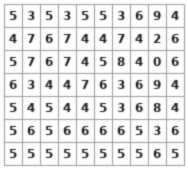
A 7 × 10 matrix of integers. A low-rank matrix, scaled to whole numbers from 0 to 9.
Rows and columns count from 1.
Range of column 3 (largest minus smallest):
2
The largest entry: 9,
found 2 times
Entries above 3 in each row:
7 9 9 8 9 9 10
